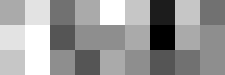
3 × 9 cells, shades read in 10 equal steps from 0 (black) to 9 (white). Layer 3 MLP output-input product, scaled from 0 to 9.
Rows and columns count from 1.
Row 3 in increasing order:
3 3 4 5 5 5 6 7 9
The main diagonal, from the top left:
6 9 5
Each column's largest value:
8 9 5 6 9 7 3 7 5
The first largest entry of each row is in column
5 2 2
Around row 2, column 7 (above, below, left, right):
1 3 6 6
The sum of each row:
52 47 47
